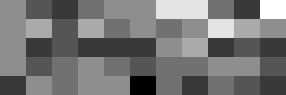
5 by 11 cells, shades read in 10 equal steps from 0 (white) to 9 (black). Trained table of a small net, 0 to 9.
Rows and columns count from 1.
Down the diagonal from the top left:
4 3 6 4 4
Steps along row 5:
down up down same up down up down up up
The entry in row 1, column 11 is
0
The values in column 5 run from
4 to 7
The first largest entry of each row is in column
3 3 2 2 6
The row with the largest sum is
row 3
